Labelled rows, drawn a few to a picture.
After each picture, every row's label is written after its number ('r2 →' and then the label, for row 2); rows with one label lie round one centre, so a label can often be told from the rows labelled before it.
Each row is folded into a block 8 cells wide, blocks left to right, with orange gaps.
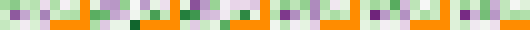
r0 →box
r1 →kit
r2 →kit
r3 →box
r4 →box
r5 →box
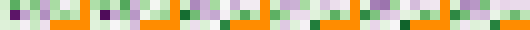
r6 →box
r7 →box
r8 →kit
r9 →kit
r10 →kit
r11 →kit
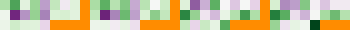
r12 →box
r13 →box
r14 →kit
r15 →kit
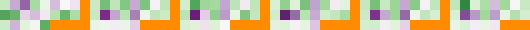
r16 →kit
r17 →box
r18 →box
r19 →box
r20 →box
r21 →box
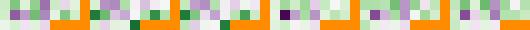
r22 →box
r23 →kit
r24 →kit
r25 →box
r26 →box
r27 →box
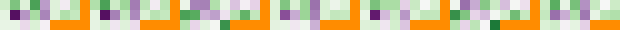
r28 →box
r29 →box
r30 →kit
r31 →box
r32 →box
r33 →kit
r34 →box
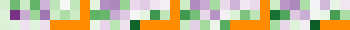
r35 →box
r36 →kit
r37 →kit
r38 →kit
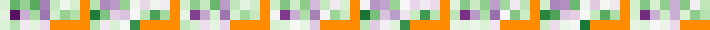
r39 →box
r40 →kit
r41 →box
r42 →box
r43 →kit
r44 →box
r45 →kit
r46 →box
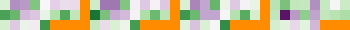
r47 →kit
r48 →kit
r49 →kit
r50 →box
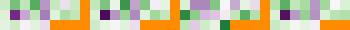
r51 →box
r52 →box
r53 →kit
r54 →box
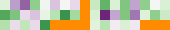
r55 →kit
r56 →box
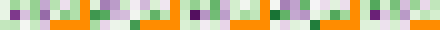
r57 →box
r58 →kit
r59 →box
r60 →kit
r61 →box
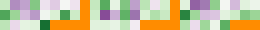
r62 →kit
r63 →box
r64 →kit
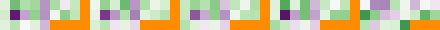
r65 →box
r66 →box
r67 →box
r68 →box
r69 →kit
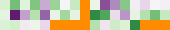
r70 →box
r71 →kit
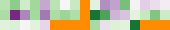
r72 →box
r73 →kit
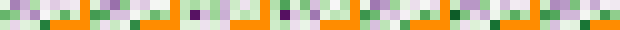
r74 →kit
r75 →kit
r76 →box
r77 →box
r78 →kit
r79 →kit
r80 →kit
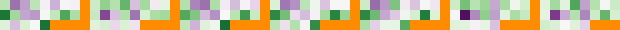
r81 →kit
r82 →box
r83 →kit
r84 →kit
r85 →kit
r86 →box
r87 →box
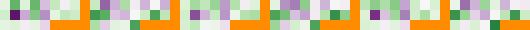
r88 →box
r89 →kit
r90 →box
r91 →kit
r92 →box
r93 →kit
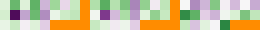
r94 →box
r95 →box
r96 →kit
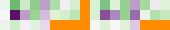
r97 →box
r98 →box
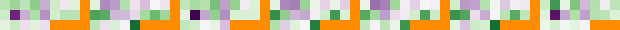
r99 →box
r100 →kit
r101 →box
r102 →kit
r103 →kit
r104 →kit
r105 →box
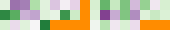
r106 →kit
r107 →box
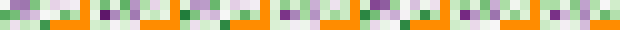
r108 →kit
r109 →box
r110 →kit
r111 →box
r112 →kit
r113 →box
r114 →box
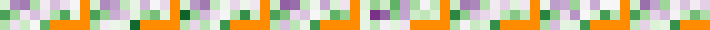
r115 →kit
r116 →kit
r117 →kit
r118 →kit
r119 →box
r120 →kit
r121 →kit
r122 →kit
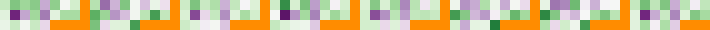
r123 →box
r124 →kit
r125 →box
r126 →box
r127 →box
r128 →kit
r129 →kit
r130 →box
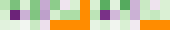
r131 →box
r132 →box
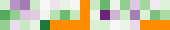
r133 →kit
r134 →box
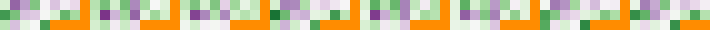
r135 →kit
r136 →box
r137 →box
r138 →kit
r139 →box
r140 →box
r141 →kit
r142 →kit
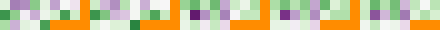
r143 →kit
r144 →kit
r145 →box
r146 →box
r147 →box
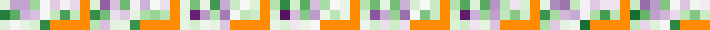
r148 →kit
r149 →kit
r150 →box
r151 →box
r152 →box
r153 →box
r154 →kit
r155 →kit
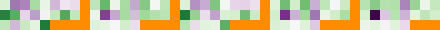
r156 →kit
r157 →box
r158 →kit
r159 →box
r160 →box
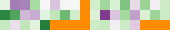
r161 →kit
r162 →box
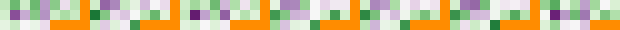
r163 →box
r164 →kit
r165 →box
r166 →kit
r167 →kit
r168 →kit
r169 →box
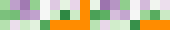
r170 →kit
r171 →kit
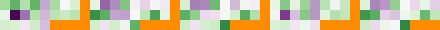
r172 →box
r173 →kit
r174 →kit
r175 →box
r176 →kit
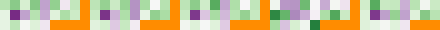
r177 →box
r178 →box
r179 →box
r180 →kit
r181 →box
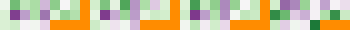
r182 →box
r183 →box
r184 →box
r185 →kit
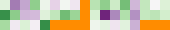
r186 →kit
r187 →box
